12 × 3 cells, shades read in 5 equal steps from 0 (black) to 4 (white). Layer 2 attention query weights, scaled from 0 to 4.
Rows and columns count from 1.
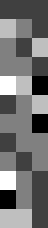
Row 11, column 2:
2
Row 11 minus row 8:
-1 0 -1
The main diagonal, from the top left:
1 2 3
